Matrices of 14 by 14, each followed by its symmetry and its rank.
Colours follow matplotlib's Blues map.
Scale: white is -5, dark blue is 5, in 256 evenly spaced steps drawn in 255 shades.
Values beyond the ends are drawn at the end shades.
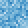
symmetric, full rank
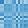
symmetric, rank one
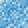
symmetric, full rank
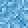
symmetric, full rank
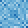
symmetric, rank three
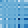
symmetric, rank one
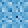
symmetric, rank three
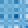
symmetric, rank one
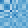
symmetric, rank two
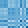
symmetric, rank one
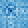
symmetric, rank three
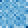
symmetric, rank three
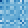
symmetric, rank two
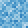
symmetric, full rank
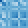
symmetric, rank two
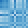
symmetric, rank one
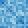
symmetric, rank three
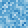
symmetric, full rank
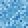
symmetric, full rank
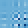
symmetric, rank one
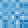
symmetric, rank two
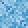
symmetric, full rank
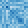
symmetric, rank three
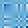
symmetric, rank one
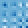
symmetric, rank two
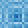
symmetric, rank two
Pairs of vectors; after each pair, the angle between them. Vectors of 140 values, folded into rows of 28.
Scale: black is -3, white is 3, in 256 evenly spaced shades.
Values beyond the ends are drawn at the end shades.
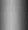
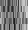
partly opposed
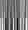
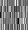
partly aligned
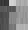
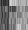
nearly parallel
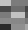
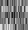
partly opposed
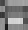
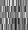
orthogonal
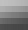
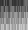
nearly opposite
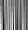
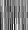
nearly opposite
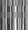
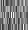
orthogonal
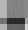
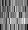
partly opposed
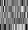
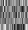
nearly opposite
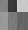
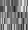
partly aligned
